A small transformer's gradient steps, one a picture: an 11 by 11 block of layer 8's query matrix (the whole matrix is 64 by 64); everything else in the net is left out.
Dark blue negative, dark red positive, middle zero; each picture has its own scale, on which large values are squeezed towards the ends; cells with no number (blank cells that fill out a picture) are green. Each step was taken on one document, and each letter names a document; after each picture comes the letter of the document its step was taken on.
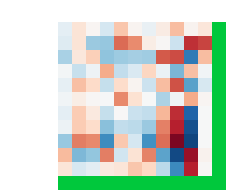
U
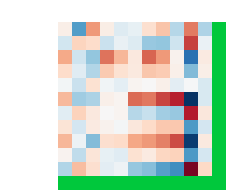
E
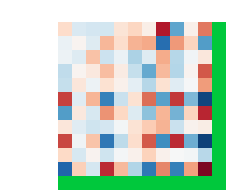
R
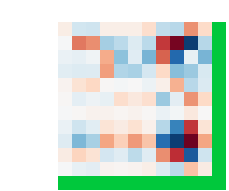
U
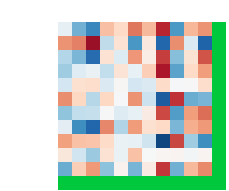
R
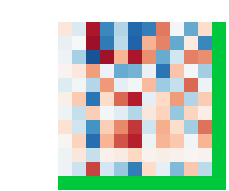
R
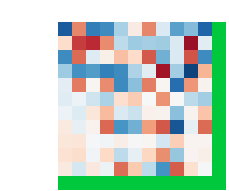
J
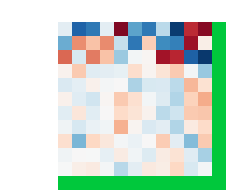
E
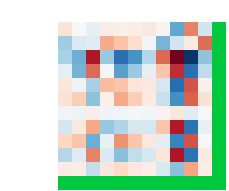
U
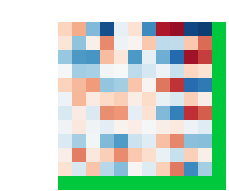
E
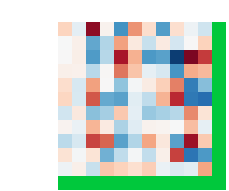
E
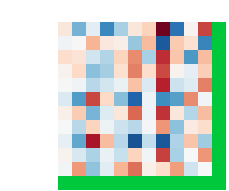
R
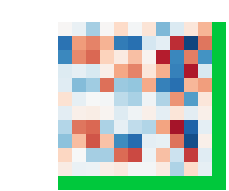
U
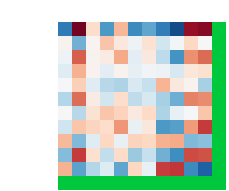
E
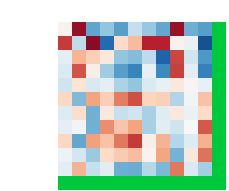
R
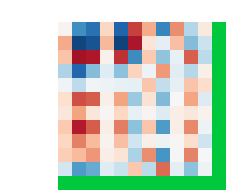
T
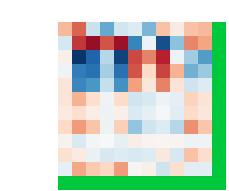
T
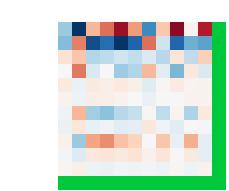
J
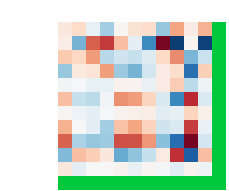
U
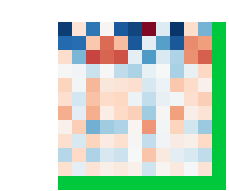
J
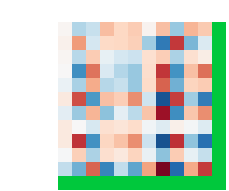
R
